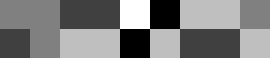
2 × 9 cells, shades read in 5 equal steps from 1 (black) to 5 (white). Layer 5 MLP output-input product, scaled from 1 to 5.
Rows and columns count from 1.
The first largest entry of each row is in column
5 3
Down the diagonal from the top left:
3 3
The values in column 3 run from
2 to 4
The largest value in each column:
3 3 4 4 5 4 4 4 4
